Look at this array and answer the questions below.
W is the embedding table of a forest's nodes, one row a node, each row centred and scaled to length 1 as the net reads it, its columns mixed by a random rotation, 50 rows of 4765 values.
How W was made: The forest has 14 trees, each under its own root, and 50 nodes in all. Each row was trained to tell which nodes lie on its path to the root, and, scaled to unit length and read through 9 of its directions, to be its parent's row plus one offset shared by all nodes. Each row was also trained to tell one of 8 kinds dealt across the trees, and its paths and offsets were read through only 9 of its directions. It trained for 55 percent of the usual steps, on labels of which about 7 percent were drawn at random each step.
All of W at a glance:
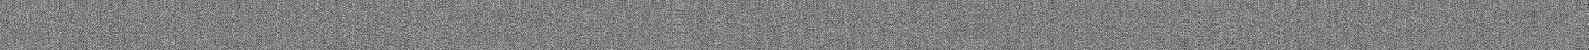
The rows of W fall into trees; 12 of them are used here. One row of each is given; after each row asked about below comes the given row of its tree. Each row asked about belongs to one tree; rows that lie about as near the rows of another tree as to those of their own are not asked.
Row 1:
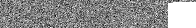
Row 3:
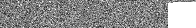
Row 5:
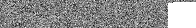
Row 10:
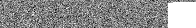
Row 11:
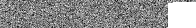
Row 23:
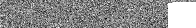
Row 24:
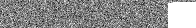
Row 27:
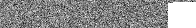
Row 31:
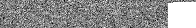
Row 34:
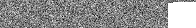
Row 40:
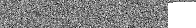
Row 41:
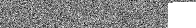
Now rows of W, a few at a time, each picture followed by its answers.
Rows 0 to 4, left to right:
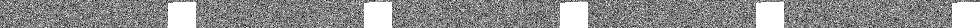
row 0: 5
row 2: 31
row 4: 34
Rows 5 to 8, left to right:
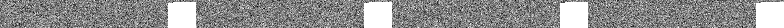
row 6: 1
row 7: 34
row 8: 3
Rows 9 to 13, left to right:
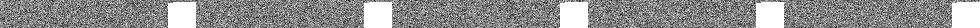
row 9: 40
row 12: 27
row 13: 41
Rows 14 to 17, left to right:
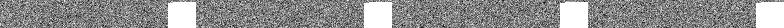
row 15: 23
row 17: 10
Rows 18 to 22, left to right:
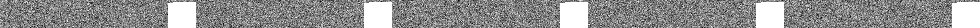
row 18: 23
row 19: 3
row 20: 40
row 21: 3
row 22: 41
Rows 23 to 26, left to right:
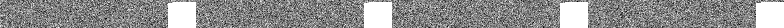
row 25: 40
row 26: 27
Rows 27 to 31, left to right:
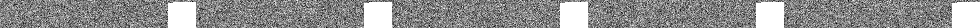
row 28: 31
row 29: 1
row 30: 27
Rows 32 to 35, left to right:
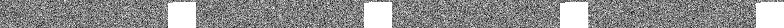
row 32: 24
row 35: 23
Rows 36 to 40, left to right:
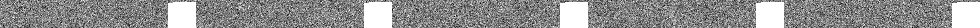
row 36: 11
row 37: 1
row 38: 34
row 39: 11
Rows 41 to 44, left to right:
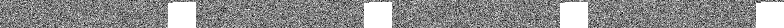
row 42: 5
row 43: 40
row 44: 27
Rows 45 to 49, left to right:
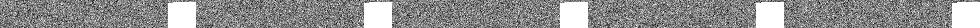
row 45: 41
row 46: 31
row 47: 10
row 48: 5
